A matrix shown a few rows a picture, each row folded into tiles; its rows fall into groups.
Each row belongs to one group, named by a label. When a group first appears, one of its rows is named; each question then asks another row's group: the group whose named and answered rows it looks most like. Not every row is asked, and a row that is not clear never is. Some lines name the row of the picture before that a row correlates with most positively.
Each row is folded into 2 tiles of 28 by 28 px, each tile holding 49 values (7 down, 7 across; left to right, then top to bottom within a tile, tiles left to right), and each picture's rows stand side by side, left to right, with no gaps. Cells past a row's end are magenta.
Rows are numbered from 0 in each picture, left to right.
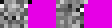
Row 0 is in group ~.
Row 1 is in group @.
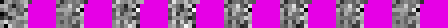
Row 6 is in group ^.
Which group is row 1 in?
^
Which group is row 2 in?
@
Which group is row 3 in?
@
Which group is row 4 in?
^
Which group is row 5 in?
^
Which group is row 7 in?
^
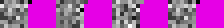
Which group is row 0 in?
~
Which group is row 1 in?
^
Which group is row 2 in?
@
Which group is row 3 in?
~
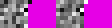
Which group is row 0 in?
^
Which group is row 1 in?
@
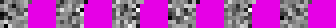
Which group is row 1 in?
^
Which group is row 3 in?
~
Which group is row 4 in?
@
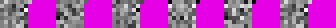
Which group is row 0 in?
@
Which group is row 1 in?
~
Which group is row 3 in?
~
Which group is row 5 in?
@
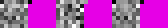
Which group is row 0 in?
~
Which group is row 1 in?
@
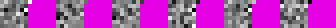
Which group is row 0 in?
@
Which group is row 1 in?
~
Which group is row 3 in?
^
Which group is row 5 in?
~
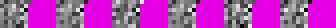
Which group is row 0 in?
^
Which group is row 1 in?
^
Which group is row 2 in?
@
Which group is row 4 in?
^
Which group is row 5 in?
^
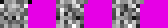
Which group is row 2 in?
@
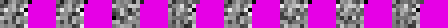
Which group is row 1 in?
^
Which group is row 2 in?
~
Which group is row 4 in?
^
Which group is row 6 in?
~
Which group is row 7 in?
^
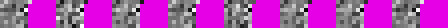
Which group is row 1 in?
^
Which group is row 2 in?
^
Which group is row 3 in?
@
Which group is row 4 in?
^
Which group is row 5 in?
^
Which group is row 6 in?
^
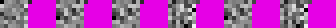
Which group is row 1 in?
~
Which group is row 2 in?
~
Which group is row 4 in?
~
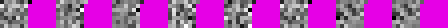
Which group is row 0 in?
~
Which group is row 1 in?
@
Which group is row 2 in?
^
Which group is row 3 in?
@
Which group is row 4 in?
^
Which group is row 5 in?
~
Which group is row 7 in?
~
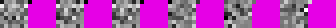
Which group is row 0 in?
~
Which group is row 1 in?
~
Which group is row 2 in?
~
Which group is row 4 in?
~
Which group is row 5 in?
@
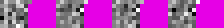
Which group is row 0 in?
@
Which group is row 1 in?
@
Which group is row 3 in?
@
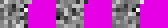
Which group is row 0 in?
@
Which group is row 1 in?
~
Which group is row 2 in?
@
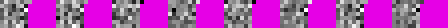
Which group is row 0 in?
@
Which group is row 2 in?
~
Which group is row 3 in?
@
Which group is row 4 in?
~
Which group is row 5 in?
@
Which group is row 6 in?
@
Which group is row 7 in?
^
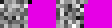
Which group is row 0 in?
~
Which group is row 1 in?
@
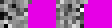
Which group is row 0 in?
~
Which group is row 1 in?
@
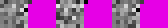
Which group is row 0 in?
^
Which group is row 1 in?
~
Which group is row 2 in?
^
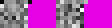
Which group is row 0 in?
~
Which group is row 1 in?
@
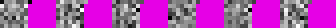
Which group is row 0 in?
~
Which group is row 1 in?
@
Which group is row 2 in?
^
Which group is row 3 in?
~
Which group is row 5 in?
@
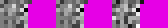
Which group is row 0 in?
^
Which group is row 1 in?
^
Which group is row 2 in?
^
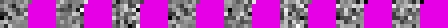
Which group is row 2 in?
^
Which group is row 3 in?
~
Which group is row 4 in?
@
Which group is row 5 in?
@
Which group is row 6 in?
~
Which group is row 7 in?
~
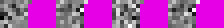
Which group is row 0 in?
~
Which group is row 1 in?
@
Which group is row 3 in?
@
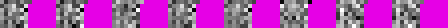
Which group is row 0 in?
^
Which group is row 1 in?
^
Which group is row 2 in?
@
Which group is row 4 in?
^
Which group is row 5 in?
~
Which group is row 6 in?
@
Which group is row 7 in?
@
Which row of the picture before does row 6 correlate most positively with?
2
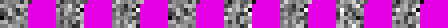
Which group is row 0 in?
~
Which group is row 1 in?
^
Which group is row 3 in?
~
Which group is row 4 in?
^
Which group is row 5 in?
@
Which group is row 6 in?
@
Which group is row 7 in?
^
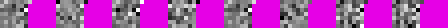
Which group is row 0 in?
@
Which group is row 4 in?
@
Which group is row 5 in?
~
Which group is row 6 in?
^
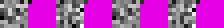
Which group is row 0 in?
~
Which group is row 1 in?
^
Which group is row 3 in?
^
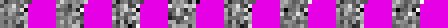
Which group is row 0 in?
^
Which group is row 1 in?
@
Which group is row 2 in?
^
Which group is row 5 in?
@
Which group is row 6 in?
^
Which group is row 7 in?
@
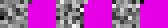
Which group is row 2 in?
~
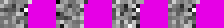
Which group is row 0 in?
@
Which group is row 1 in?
~
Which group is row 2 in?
@
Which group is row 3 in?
@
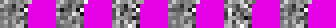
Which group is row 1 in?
@
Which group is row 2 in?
@
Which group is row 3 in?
@
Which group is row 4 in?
@
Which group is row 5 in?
@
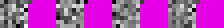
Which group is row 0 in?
^
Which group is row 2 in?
~
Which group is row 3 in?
^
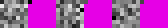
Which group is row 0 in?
~
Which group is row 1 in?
^
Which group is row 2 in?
~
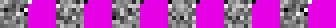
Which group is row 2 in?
~
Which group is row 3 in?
~
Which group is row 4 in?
~
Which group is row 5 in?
@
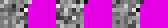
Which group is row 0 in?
@
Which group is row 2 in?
^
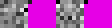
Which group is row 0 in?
^
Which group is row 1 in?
~
